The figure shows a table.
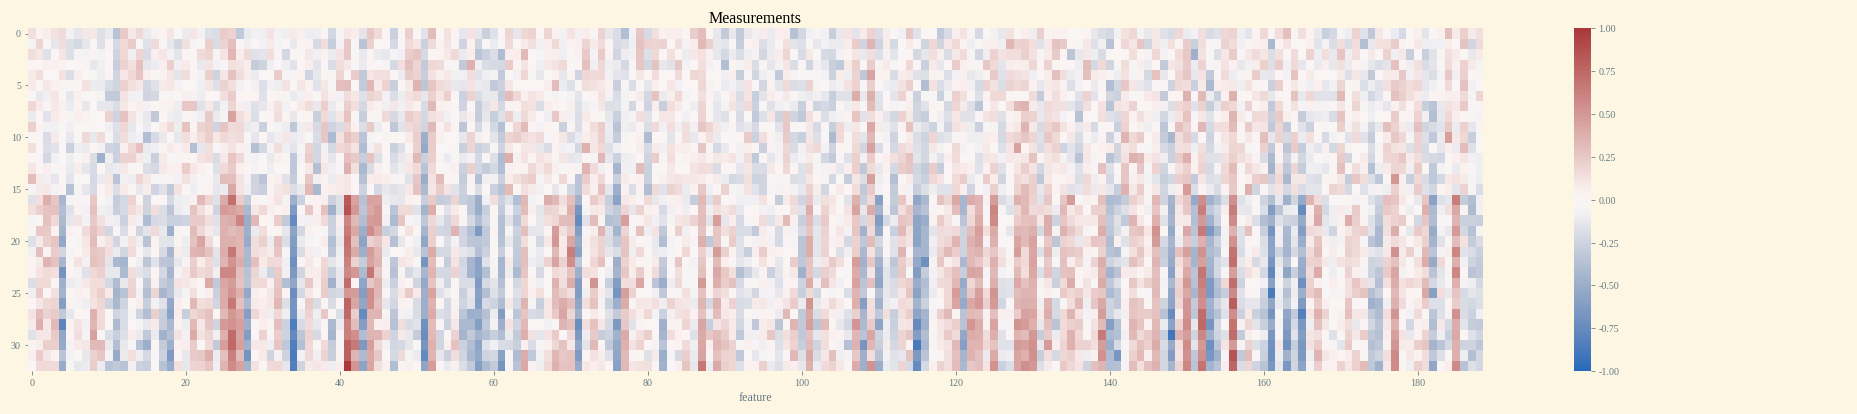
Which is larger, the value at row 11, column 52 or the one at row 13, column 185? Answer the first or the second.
the first
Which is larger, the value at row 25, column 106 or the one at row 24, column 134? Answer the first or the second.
the second
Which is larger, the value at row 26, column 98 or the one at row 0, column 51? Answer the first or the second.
the first
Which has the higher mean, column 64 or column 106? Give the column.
64
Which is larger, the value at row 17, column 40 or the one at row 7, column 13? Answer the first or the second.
the second
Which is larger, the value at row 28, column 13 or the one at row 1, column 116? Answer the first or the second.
the first
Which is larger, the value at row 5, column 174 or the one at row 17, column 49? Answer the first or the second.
the second
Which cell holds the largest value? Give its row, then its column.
32, 41
